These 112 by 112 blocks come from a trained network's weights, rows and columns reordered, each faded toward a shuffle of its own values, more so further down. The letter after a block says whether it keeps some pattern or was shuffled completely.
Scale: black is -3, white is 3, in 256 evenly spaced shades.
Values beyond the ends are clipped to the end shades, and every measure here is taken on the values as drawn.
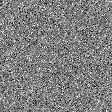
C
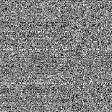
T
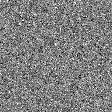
C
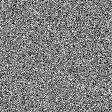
C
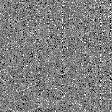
T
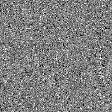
T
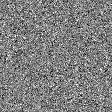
C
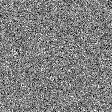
C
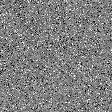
C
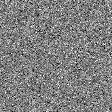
C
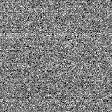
T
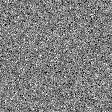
C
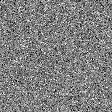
C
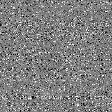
T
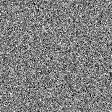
C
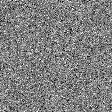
C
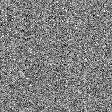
T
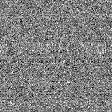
T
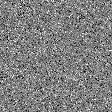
C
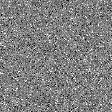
T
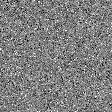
C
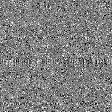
T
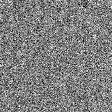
T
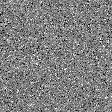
C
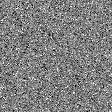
C
